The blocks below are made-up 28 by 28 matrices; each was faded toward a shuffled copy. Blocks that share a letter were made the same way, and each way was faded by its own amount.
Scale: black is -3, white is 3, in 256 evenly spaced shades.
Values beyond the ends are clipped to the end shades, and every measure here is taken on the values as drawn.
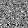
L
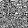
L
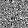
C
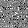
C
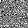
L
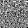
L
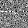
L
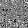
C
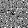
C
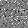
C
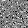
C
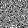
C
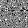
C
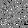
C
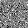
C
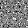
C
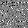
C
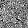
C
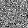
L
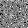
C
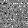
C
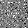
C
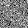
L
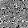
C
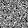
C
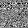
L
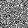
L
